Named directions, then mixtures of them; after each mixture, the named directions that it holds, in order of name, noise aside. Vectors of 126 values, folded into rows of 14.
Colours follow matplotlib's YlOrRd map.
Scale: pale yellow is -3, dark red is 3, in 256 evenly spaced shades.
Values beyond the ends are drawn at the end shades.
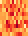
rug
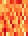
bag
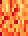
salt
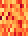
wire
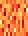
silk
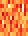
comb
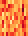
bag, comb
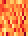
bag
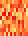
silk, wire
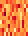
silk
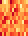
bag, salt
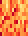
salt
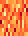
silk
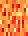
silk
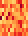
wire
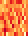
bag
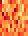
comb, salt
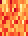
bag, salt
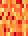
bag, wire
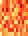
salt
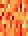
comb, wire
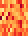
wire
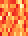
salt, wire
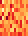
salt, wire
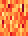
comb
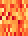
silk, wire
